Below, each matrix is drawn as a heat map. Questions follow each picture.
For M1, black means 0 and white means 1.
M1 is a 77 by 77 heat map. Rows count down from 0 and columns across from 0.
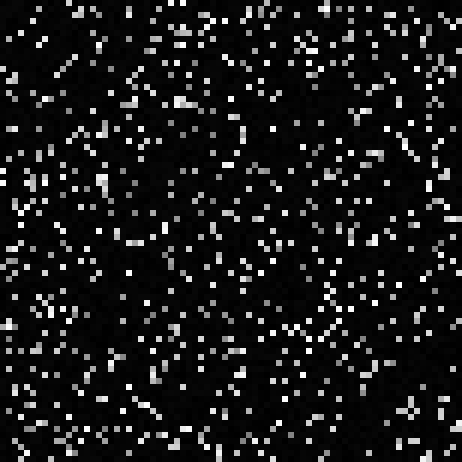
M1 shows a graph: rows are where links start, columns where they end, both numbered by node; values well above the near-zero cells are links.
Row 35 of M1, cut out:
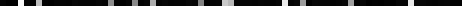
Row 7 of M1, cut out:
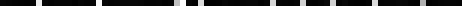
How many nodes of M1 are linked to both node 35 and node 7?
3
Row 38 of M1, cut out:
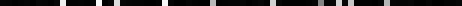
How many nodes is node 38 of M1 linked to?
10
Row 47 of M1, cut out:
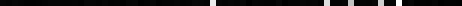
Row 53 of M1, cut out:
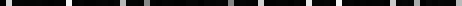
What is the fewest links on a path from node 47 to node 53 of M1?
3
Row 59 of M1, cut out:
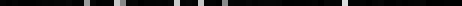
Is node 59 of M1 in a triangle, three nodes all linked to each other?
no
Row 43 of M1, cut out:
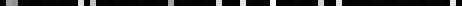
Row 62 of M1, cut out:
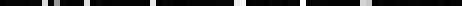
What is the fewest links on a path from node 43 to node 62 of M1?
2
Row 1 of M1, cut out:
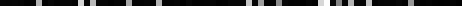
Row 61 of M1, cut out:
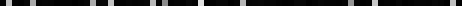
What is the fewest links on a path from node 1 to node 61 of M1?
1
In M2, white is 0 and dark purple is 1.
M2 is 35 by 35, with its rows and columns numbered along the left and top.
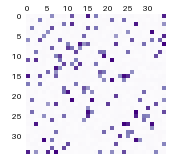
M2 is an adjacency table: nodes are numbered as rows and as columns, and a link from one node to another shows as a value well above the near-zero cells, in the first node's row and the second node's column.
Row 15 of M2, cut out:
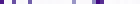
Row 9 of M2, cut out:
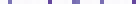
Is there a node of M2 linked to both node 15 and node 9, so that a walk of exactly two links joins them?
yes
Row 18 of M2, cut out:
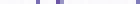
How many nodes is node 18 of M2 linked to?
4
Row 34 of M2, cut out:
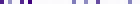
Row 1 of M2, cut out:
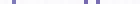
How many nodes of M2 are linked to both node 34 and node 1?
2
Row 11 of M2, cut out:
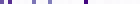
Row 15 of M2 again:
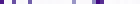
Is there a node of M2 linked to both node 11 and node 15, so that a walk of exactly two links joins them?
yes
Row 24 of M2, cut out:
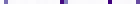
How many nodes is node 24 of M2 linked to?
5
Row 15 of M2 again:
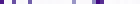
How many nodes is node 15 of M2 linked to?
7
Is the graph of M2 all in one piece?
yes
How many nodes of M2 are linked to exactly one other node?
1
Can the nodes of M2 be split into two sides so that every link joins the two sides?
yes
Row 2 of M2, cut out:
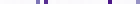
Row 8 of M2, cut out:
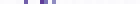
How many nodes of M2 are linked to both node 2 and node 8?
1
